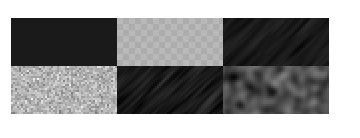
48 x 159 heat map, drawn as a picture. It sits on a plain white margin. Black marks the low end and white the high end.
The table splits into 2 rows of 3 panels. Panel 1,1: very low, flat. Panel 1,2: high, checkered, faint in contrast. Panel 1,3: very low, slanting up to the right, faint in contrast. Panel 2,1: high, fine-grained. Panel 2,2: very low, slanting up to the right, faint in contrast. Panel 2,3: low, blotchy.
